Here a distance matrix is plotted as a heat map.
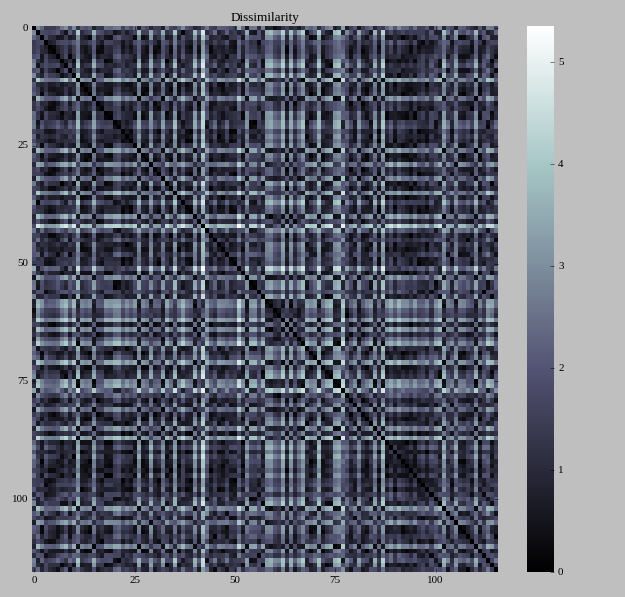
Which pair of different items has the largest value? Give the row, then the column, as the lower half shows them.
51, 42
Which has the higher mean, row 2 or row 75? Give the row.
75
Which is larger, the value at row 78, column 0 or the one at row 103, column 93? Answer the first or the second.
the second
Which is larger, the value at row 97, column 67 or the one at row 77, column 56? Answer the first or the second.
the first
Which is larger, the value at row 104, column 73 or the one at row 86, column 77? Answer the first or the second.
the second
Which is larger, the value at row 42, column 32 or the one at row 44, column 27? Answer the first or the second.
the first
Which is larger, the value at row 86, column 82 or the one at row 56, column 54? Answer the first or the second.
the second
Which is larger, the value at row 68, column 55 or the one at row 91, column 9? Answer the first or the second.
the second
